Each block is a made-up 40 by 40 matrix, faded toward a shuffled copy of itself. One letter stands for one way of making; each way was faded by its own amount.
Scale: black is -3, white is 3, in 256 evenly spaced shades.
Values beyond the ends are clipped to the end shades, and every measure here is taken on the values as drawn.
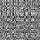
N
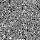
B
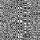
N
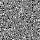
B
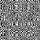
N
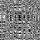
N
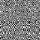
N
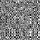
N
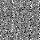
B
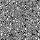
B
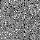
B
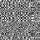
N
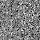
B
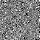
B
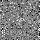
B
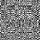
N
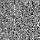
B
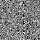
B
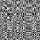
N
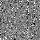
B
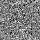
B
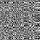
N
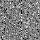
B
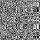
N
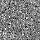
B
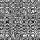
N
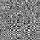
N
